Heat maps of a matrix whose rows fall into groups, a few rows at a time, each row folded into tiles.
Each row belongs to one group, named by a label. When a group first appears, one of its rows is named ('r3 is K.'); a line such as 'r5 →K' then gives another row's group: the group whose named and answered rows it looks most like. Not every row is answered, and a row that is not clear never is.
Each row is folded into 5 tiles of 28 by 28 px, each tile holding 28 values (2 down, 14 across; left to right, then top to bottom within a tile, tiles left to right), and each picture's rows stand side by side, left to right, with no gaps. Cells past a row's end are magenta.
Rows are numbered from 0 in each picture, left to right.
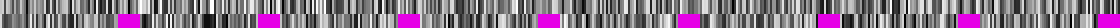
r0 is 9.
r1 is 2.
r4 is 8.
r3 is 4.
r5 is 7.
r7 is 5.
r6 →2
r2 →8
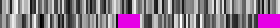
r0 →7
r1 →2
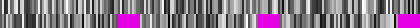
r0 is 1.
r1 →4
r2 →5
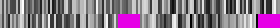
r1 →7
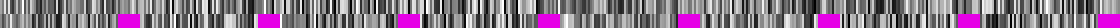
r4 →8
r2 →9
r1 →9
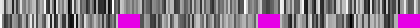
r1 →5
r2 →9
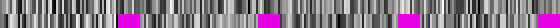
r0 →7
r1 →5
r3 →4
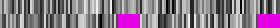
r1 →7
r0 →4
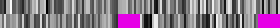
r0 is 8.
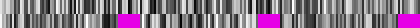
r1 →7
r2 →1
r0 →9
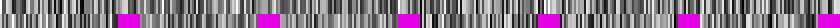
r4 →5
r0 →8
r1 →4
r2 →8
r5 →9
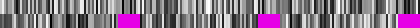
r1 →1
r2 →5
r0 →2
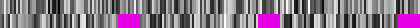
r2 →2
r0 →4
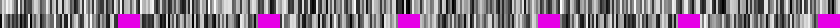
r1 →2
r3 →7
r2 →7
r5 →8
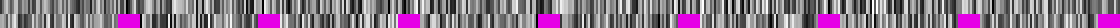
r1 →1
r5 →9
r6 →8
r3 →7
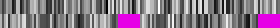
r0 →8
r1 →1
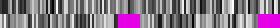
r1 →5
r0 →8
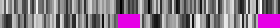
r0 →2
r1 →5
